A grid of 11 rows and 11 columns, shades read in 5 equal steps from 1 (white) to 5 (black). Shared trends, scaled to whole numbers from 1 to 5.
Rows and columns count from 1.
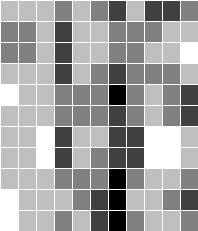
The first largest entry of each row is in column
7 4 4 4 7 7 4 4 7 7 7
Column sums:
21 24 20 37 26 32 46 33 24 26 30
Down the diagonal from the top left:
2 3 2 4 3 3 4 4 2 3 3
